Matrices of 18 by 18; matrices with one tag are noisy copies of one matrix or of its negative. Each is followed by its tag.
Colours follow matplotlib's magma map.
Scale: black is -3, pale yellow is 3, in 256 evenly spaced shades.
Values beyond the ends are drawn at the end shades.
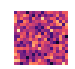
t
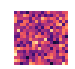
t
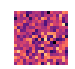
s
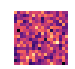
t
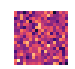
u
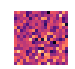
s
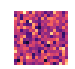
u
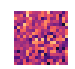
s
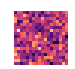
t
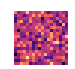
t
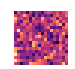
t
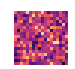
t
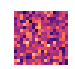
u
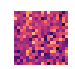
s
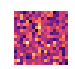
u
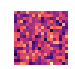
t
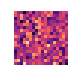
u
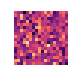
u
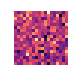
s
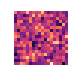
t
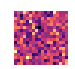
u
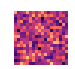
t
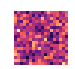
t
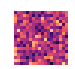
t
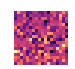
s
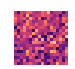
s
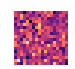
u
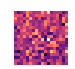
s
